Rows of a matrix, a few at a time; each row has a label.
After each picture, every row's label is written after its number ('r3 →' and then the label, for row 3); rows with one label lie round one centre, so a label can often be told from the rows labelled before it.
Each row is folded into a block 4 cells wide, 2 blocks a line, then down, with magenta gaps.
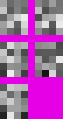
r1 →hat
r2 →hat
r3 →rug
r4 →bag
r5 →rug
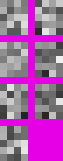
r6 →hat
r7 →rug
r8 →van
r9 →bag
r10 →rug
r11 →bag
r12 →hat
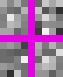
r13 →van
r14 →rug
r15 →bag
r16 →van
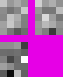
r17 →van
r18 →van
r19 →bag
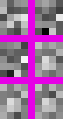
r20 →hat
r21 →bag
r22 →bag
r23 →van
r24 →van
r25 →van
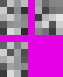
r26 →rug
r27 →hat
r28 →rug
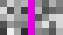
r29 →rug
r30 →hat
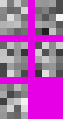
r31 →van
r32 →bag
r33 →rug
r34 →rug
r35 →hat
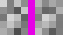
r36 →van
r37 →van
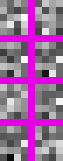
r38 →hat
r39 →rug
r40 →bag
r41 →bag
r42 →van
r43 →bag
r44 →bag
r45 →hat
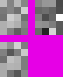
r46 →van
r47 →bag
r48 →van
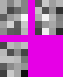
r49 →hat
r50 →rug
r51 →rug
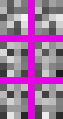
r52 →hat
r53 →hat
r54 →rug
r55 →rug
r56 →rug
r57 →rug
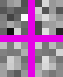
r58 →bag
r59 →rug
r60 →van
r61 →van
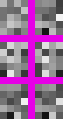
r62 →van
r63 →bag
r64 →rug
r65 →rug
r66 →bag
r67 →bag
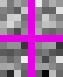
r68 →van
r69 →van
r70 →bag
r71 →bag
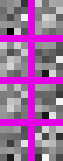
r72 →bag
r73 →van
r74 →van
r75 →bag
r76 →van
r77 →bag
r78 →bag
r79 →rug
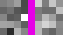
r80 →bag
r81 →van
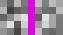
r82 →hat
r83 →van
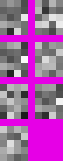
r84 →bag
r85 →hat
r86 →bag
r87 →van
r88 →rug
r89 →bag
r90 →van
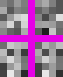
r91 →hat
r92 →bag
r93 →rug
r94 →rug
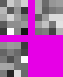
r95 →rug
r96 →hat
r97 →bag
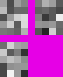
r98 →hat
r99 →bag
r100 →rug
